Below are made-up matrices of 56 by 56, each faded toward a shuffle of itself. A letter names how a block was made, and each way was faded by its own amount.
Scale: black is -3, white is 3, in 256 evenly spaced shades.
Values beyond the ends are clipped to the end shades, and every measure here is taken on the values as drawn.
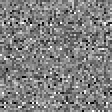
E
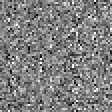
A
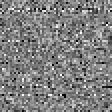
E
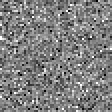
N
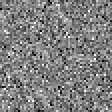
N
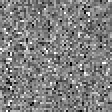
N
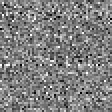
E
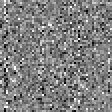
A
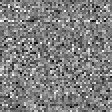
E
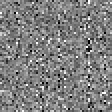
A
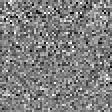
E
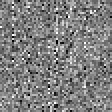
A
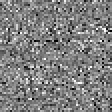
E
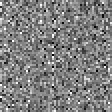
A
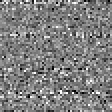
E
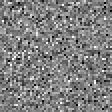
N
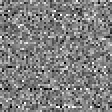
E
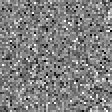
N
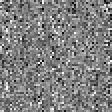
A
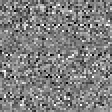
E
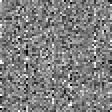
A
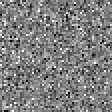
N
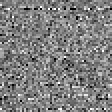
E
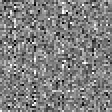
A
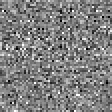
E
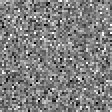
N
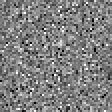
N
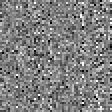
A
